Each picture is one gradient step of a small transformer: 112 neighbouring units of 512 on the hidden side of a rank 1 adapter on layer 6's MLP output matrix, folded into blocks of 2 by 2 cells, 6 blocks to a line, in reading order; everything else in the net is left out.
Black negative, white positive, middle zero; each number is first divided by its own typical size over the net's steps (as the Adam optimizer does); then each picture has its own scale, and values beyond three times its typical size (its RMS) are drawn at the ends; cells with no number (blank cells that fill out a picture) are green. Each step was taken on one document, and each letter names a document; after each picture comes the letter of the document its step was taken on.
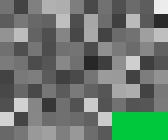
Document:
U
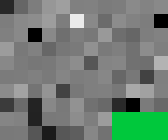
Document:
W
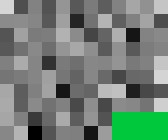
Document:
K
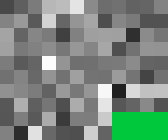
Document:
U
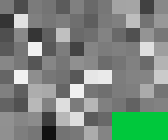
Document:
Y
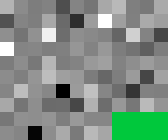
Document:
K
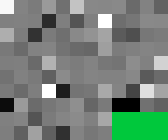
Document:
W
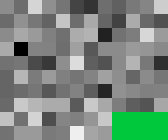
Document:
U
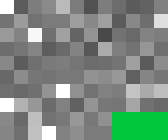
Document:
W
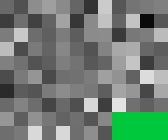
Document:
U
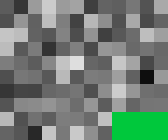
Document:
U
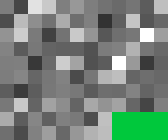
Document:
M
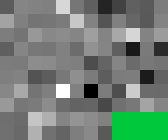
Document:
K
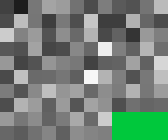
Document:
Y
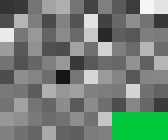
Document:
Y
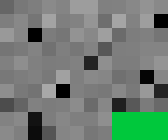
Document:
W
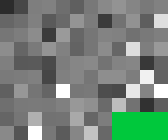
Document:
K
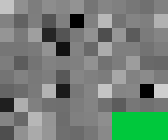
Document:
W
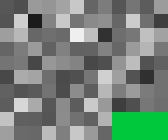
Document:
U
